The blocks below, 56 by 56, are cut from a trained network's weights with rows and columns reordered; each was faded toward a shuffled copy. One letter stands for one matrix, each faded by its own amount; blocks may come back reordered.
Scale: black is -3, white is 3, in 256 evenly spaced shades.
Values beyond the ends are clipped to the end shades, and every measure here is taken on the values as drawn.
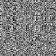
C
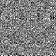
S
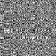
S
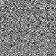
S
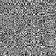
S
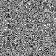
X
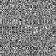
S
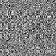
S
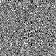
X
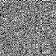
S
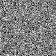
X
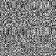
C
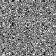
X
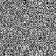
C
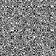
S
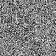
X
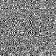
S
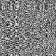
C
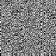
C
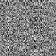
C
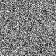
X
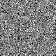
X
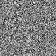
X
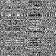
S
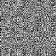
C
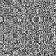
C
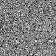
X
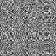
S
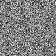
X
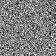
X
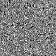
X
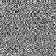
S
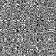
S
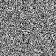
X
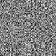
C
